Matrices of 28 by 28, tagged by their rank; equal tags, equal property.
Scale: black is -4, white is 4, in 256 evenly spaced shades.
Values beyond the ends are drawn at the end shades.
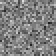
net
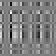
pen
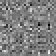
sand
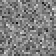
net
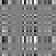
pen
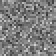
net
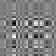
pen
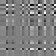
pen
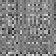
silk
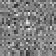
sand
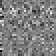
sand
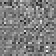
sand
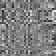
silk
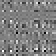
silk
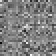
sand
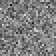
net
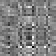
silk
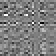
silk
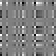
pen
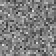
net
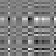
pen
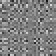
silk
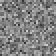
net
